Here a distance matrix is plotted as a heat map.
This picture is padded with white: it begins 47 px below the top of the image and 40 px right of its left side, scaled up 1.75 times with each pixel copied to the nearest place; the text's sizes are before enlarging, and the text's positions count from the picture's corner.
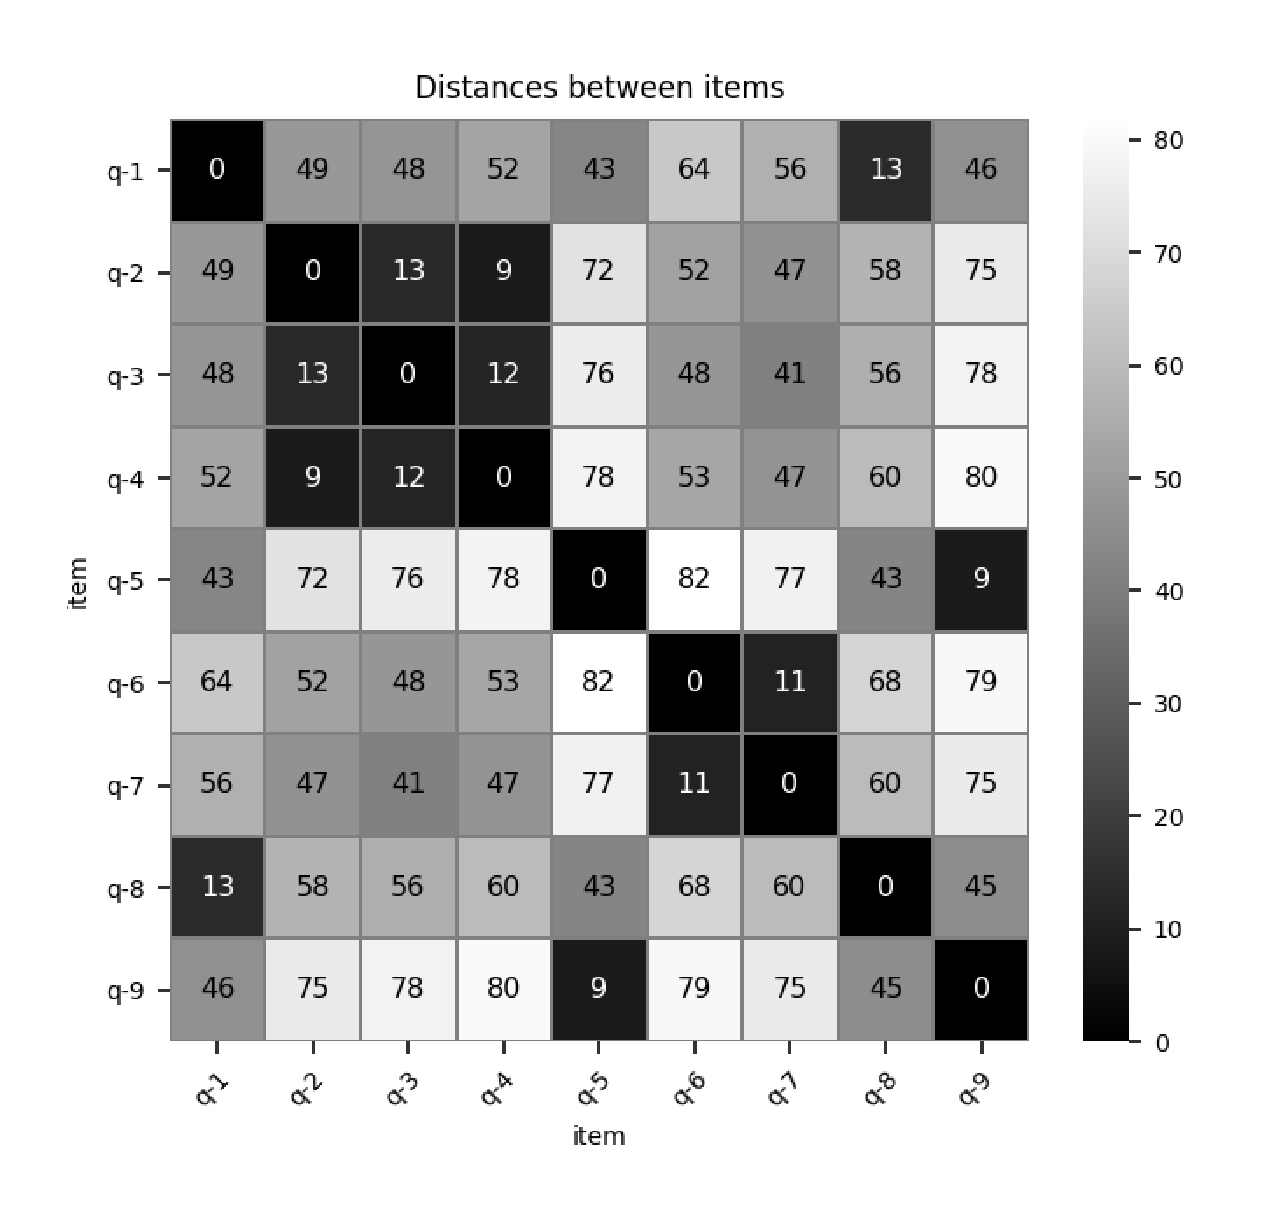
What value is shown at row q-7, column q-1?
56
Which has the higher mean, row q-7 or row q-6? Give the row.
q-6
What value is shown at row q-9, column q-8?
45
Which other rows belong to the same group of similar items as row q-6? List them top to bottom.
q-7
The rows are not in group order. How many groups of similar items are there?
4
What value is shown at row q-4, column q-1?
52
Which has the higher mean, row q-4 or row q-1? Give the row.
q-4
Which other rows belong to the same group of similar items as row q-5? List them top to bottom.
q-9
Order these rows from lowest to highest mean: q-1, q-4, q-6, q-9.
q-1, q-4, q-6, q-9
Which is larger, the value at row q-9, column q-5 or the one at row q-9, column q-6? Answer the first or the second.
the second
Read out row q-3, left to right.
48 13 0 12 76 48 41 56 78
